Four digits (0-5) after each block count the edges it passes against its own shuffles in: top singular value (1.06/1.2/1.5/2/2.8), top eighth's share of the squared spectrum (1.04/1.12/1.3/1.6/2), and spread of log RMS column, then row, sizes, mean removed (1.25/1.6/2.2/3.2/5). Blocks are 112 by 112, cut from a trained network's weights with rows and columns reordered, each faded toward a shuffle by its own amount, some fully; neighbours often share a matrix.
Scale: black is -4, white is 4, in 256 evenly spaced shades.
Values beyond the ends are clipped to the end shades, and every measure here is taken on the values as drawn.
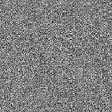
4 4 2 2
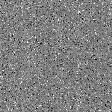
1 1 0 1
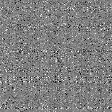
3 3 0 3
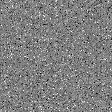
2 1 0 1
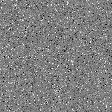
0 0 0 0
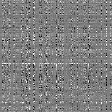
4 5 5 3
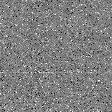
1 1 1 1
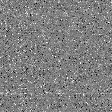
1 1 1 0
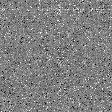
1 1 1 0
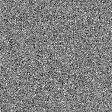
1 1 0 0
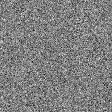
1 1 0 0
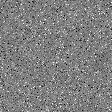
0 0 0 0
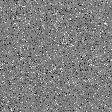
0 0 0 0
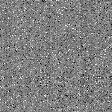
2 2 0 1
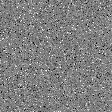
0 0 0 0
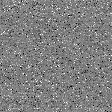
1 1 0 0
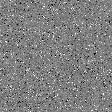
0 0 0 0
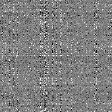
3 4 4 1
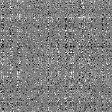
4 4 3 1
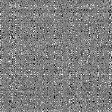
3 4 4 1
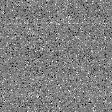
2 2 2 0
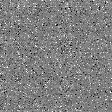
2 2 1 0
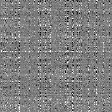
4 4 4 2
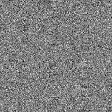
3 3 1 2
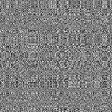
5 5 2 4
